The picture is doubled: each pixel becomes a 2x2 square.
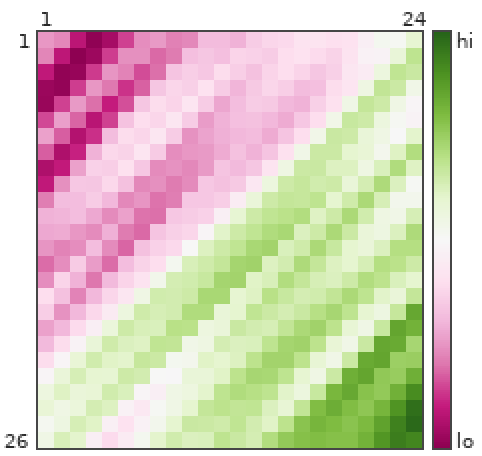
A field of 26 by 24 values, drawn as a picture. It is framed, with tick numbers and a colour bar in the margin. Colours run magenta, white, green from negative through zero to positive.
Average level on the scale: 50%. Lone odd cells: none. Slope: up to the bottom right. Grain: diagonal, up to the right. Ninth with the highest average: bottom right.
